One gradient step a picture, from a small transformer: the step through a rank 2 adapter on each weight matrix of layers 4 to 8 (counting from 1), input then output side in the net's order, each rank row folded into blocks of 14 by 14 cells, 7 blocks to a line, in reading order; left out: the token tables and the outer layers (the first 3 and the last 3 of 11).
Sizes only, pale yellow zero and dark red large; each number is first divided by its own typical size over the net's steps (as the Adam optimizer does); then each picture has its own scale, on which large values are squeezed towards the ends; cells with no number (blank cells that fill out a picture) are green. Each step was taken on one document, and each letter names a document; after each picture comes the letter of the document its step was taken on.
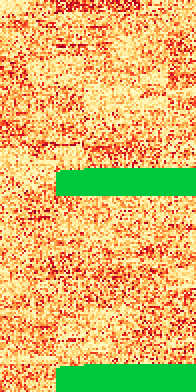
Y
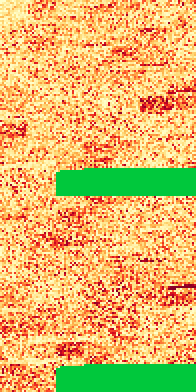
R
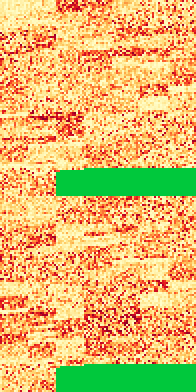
Y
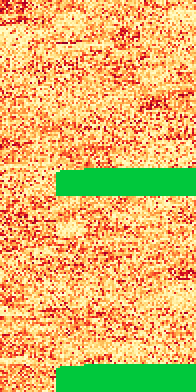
R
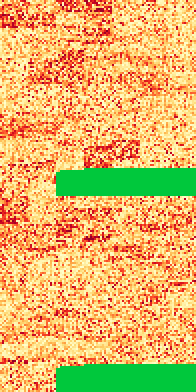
R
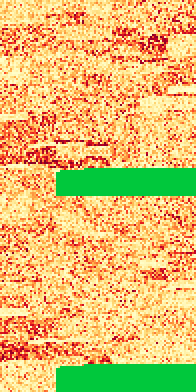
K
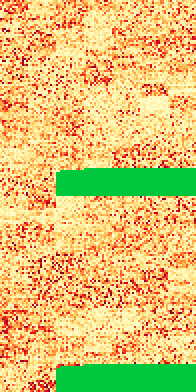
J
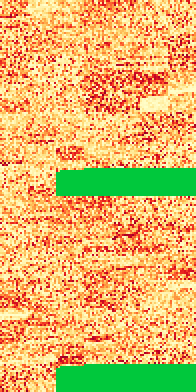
Y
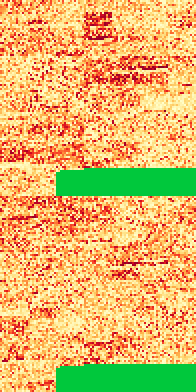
R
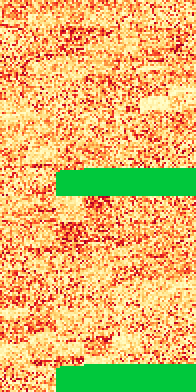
Y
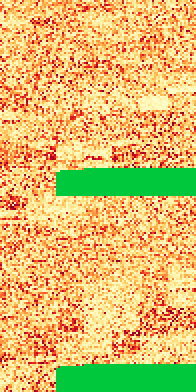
J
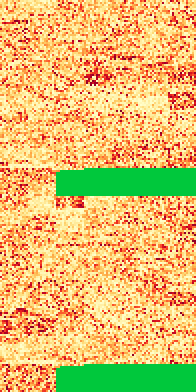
J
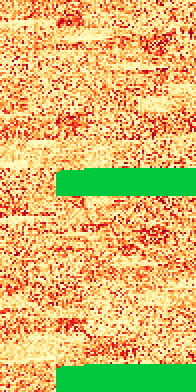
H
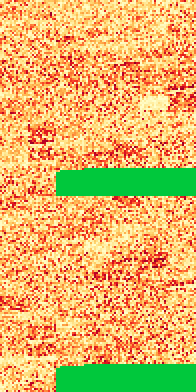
Y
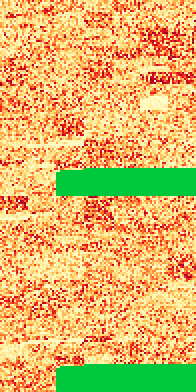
R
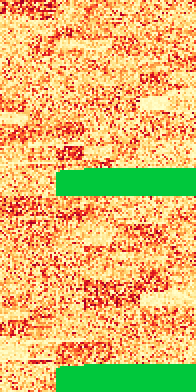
R
